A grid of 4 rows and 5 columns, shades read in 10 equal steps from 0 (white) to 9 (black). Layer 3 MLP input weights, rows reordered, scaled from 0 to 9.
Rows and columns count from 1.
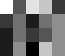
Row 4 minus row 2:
1 -1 1 -3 0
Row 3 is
8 5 7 6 4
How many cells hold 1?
1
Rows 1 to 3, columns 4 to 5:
2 7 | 5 4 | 6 4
